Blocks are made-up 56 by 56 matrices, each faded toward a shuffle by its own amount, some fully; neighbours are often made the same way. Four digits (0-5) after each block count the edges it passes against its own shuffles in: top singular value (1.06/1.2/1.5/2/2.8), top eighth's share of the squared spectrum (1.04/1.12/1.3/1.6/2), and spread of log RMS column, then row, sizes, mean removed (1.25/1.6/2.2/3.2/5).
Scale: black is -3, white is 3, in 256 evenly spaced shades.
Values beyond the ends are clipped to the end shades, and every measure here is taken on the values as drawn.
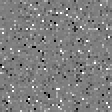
1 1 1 0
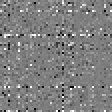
2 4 2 3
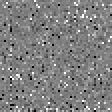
1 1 0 1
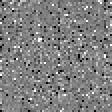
1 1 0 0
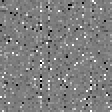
2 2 1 0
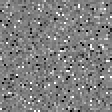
0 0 0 0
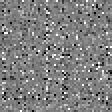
2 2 2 2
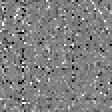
2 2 2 0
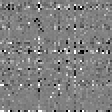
3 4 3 3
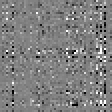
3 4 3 3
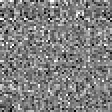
3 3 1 2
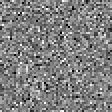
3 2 0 0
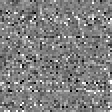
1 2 1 3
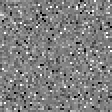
0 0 0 0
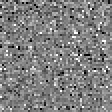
1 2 1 2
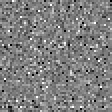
1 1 0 1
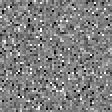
0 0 0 0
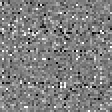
2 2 1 2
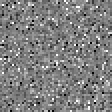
0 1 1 0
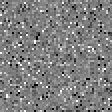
1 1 0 0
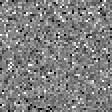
1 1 0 1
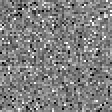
0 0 0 0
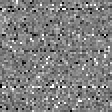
3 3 0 2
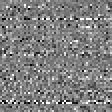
3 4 1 3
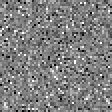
1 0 0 0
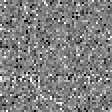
3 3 0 1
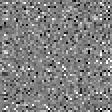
4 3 2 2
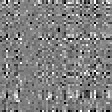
5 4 3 3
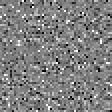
4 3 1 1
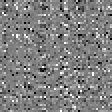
4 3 2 2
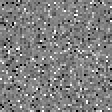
2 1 0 0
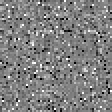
3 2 0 1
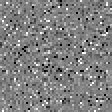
3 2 0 0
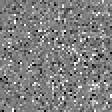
3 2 1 0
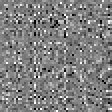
4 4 3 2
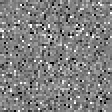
2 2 0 1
